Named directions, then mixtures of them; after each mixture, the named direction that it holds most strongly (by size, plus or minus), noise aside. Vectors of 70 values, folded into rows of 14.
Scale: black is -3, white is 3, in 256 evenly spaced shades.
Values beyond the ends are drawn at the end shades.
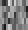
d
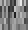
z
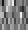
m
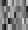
d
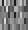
z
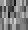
z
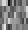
d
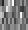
m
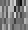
z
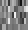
z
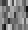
d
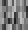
d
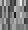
z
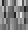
z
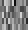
m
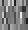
m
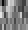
m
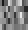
d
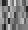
d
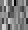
d
